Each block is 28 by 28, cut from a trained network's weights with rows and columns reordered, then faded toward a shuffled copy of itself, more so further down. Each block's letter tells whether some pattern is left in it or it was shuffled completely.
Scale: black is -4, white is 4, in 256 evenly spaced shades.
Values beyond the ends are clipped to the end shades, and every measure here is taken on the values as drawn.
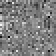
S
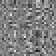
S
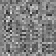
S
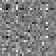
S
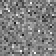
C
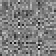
S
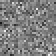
C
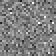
C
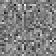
S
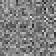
S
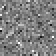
C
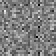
S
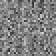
S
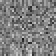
S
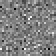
S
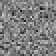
S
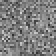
C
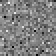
C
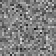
C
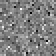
C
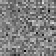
S
